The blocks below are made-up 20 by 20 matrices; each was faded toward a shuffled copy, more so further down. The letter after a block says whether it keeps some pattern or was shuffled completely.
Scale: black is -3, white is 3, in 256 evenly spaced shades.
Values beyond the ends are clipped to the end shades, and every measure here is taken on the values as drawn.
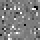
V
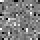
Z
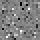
Z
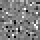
Z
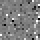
Z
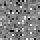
Z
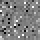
V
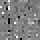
V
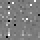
V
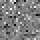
Z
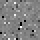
Z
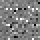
V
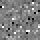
Z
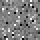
Z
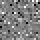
V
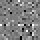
V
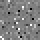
Z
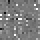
V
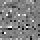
V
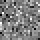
Z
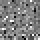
V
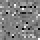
V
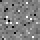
Z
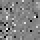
V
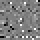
V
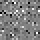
V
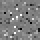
Z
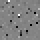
Z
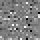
V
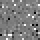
Z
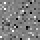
Z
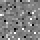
Z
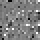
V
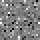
Z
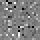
V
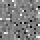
Z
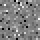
Z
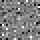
Z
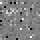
V
